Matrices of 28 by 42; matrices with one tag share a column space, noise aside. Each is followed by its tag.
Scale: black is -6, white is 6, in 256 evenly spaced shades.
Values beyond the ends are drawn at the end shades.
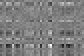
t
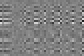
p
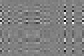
p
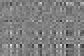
t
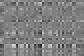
t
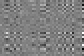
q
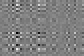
q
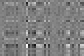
t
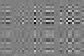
p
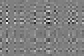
p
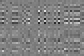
p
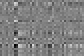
t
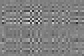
p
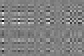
p
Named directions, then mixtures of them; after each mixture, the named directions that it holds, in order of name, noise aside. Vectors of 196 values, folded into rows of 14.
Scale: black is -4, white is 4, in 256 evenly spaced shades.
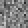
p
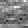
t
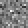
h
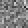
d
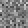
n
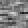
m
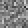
d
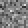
h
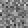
n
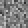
p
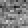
h, t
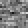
h, m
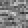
d, m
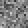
d, p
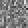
d, p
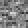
m, p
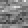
m, t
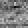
d, t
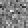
h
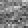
h, t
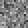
d, p
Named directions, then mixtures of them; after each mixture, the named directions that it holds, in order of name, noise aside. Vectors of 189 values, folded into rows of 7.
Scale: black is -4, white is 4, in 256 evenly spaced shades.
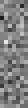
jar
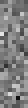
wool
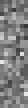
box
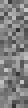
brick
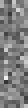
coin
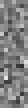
coin, jar, wool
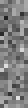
wool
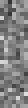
box, coin, wool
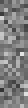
box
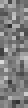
box, brick, coin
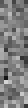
coin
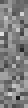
wool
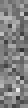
brick, jar, wool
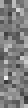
coin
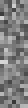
box, coin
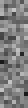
box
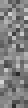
brick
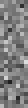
coin, jar, wool
